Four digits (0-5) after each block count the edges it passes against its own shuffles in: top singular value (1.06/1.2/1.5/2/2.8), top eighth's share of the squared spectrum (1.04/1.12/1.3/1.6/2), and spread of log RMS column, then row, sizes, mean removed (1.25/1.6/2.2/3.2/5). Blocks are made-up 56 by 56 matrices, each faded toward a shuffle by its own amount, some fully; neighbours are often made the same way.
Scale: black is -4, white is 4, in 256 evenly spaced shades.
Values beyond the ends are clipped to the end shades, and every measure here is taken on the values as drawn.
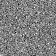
0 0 0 0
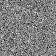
0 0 0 0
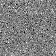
0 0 0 0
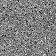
0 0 0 0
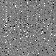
3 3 1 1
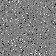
1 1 0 0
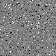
3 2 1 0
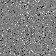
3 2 0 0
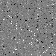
2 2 0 0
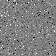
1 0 0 0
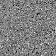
2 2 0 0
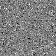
1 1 0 0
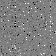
3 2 1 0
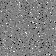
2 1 0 0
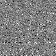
1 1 0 1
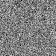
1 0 0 0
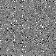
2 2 2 2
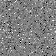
0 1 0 0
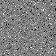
2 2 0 0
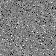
1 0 0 0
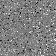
1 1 0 0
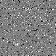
2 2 0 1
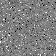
1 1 0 0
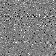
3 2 0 1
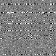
4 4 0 3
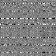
4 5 1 3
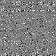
3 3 0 2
